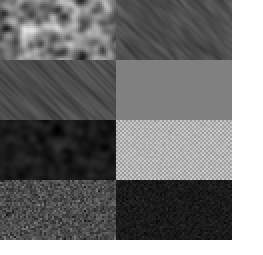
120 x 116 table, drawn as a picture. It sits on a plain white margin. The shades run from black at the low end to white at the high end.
The table splits into 4 rows of 2 panels. Panel 1,1: middling, blotchy, strong in contrast. Panel 1,2: low, slanting down to the right, faint in contrast. Panel 2,1: low, slanting down to the right, faint in contrast. Panel 2,2: middling, flat. Panel 3,1: very low, blotchy, faint in contrast. Panel 3,2: high, checkered. Panel 4,1: low, fine-grained. Panel 4,2: very low, fine-grained, faint in contrast.
